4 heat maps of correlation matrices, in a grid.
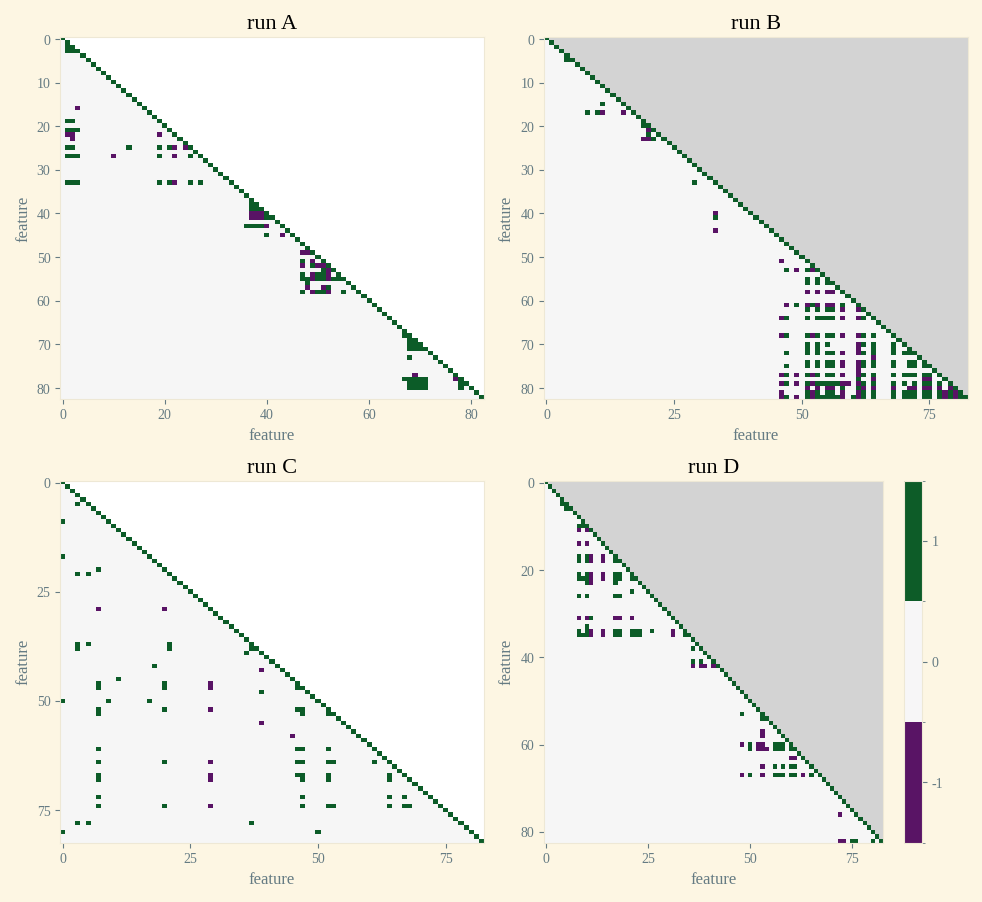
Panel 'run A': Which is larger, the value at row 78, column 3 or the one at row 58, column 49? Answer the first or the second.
the first
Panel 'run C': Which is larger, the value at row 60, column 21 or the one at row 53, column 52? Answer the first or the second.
the second
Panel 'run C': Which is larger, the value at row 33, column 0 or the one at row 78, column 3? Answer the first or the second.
the second
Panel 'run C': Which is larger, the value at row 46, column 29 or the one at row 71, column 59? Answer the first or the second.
the second
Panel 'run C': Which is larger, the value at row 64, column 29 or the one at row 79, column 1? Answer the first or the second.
the second
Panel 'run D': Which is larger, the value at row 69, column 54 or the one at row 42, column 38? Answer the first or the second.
the first
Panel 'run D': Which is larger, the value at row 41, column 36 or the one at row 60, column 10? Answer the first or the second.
the first
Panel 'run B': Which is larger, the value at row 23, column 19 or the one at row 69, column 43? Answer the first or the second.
the second
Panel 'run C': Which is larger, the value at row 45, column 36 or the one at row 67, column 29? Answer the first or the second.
the first
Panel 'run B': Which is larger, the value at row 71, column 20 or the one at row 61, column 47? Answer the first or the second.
the first
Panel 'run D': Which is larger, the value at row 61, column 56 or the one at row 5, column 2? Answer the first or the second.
the first
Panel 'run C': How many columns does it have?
83
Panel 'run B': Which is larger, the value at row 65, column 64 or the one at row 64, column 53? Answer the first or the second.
the second
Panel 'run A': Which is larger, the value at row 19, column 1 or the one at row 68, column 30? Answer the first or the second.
the first
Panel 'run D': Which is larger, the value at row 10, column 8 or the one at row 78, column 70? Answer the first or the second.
the first
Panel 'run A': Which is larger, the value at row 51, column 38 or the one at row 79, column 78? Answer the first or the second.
the second
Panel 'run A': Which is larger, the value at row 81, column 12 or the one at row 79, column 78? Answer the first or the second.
the second
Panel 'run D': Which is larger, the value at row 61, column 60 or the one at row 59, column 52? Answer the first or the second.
the first
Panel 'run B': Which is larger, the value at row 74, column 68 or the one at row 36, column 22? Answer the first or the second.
the first
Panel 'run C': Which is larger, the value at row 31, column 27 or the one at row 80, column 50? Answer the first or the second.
the second
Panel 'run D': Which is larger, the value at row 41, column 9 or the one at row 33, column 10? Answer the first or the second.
the second
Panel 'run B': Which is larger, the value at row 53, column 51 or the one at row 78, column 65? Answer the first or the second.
the first
